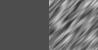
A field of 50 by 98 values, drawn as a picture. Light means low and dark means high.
The table splits into one row of 2 panels. Panel 1,1: high, flat. Panel 1,2: middling, slanting up to the right, strong in contrast.
